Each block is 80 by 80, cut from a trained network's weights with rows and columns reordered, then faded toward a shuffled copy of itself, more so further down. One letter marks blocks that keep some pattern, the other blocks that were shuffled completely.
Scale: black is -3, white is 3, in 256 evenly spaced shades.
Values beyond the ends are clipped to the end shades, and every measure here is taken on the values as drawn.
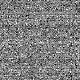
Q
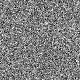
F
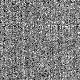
Q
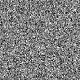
Q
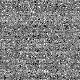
Q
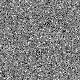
F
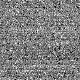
Q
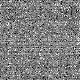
Q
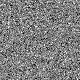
F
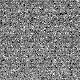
Q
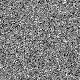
F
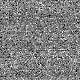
Q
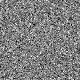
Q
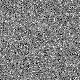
F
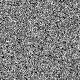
F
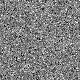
F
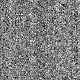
Q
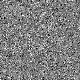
Q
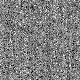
Q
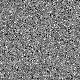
F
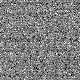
Q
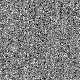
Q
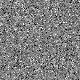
Q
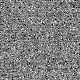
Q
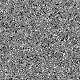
F
